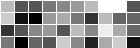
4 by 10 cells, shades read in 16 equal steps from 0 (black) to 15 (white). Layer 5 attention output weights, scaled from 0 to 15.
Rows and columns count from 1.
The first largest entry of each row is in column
8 1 8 5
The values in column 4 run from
5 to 9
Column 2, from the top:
5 1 5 0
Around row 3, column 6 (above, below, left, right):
7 8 5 8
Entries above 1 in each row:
10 8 10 8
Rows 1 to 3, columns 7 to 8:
11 15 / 3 11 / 8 14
